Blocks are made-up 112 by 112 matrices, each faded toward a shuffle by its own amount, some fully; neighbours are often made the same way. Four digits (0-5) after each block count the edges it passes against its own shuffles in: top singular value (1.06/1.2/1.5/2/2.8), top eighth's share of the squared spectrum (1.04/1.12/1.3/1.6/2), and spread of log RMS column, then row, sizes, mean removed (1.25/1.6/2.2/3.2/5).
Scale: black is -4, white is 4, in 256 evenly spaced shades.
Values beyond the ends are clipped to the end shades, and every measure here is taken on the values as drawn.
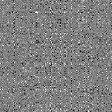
4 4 3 2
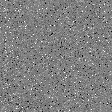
2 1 1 0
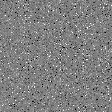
3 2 1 0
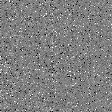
3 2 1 1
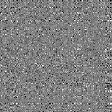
4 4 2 3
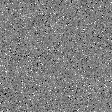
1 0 0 0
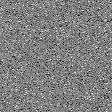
2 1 0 0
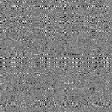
5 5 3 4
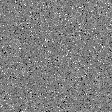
2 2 0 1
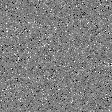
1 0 0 0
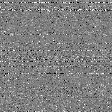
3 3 0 3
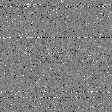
3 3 0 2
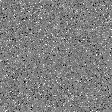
0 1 0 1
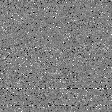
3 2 0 2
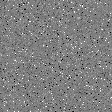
0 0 0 0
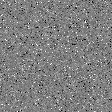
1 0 0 1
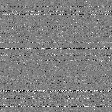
3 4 0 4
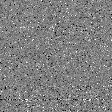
2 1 0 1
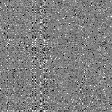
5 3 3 1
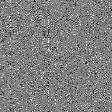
3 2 1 0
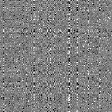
5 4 3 2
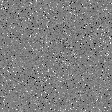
2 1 0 0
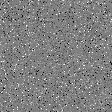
0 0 0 0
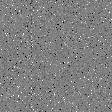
2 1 0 0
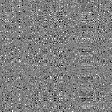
5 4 3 3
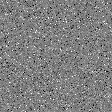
1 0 0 0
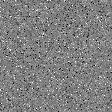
2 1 0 0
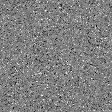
1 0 0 0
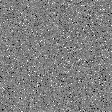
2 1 0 0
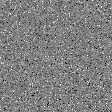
1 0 0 0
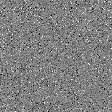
3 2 1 1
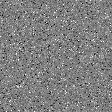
2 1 0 0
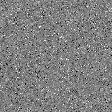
3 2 0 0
